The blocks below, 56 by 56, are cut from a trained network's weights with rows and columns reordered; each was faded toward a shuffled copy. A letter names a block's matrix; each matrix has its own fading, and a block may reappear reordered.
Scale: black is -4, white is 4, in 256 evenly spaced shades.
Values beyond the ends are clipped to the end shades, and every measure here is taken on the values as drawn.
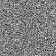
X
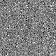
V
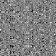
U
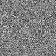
X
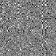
U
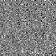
U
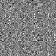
X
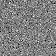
V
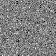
V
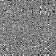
U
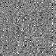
U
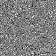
V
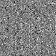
V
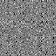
U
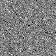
V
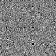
X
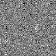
X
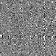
U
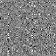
U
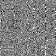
U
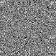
X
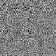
X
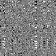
U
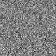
X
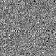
X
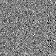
X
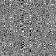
U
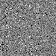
V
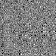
U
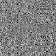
U
